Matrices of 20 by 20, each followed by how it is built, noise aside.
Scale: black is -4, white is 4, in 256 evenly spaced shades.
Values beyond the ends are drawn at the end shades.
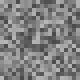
noise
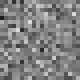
noise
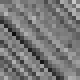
Toeplitz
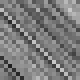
Toeplitz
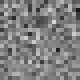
noise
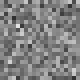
noise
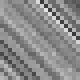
Toeplitz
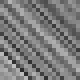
Toeplitz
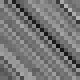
Toeplitz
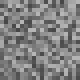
noise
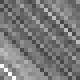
Toeplitz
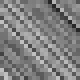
Toeplitz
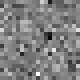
noise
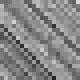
Toeplitz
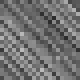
Toeplitz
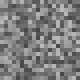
noise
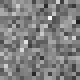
noise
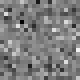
noise
